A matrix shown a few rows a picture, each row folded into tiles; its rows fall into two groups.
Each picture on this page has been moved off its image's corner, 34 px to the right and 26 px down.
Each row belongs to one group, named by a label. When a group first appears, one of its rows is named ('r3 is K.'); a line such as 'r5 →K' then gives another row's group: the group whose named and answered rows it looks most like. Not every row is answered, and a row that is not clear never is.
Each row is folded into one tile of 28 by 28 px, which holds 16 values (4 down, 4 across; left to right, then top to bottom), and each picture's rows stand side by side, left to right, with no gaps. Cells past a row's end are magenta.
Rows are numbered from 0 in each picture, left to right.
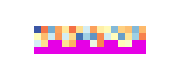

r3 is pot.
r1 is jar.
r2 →jar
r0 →pot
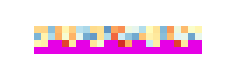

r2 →pot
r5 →jar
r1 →jar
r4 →pot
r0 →pot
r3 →jar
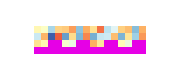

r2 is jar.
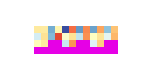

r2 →pot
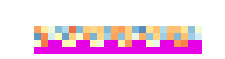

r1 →pot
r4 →pot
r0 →jar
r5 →jar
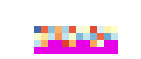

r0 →pot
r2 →jar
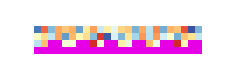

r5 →jar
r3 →pot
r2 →jar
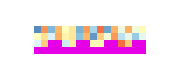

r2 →pot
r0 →pot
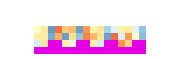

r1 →pot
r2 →pot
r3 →jar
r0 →pot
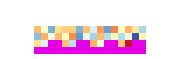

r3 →jar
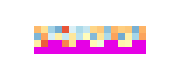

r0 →jar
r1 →jar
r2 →pot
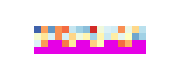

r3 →jar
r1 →jar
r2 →jar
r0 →pot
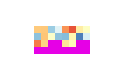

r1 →jar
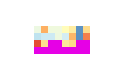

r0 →jar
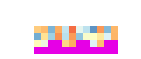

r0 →pot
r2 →pot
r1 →jar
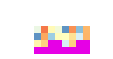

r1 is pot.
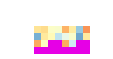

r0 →jar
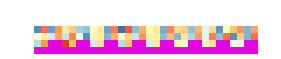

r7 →pot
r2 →pot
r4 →pot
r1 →jar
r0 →pot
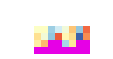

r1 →pot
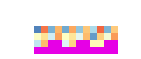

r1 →pot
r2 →pot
